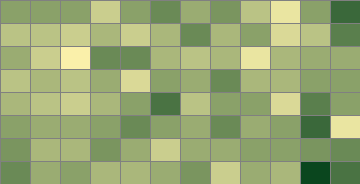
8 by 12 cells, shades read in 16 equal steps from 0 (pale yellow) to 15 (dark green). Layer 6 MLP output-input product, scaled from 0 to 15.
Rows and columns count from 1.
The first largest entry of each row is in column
12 12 4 8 6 11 12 11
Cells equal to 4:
9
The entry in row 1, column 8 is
8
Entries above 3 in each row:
10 9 9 11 10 11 11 11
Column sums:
50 40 35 48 48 53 49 52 43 34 69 63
